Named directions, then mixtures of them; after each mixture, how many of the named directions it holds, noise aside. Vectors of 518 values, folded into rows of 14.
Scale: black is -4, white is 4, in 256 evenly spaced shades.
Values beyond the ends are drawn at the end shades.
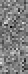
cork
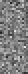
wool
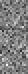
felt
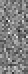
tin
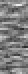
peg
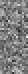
two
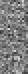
three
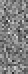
one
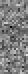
three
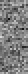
three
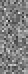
two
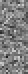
three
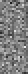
one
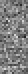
two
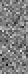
one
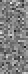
one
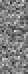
three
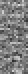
three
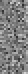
two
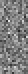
one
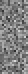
three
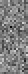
three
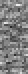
two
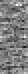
three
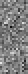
one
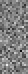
two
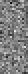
one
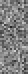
three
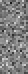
two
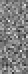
two
